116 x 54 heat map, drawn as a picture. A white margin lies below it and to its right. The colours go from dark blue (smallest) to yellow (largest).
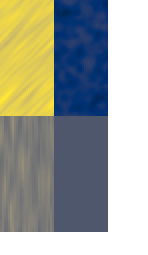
It is made of 2 by 2 panels. Panel 1,1: very high, slanting up to the right, faint in contrast. Panel 1,2: very low, blotchy, faint in contrast. Panel 2,1: middling, streaked downward, faint in contrast. Panel 2,2: low, flat.
